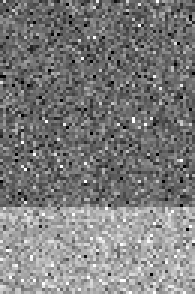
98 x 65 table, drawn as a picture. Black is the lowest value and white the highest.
Stripes: none. Average level on the scale: 50%. Seam: horizontal, 70% of the way down, the bottom part higher. Histogram: bell-shaped.
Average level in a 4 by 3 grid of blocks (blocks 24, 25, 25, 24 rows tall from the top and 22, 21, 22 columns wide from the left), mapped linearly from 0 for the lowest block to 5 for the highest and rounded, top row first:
000 / 000 / 111 / 555
